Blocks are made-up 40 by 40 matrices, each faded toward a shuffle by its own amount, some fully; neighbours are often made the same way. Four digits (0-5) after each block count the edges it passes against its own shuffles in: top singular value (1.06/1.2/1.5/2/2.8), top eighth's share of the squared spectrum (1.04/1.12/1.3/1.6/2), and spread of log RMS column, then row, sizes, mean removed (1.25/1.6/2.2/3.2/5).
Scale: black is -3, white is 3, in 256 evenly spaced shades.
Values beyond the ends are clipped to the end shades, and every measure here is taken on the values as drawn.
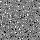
0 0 0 0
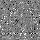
2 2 0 1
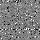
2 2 0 1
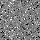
0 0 0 0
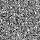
0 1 0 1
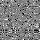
3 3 0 2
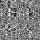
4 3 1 2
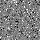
0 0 0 0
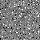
2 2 0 1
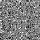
3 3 1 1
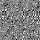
3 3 2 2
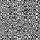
4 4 2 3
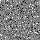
2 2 0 0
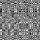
4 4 2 3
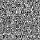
3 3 2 1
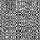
4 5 3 3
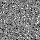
0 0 0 0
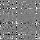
3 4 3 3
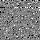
2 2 0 2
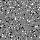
0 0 0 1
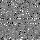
2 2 0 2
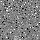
0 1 0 0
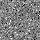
1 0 0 0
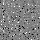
2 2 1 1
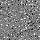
1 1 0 1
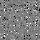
2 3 2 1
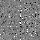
2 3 1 1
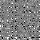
2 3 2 3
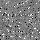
1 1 0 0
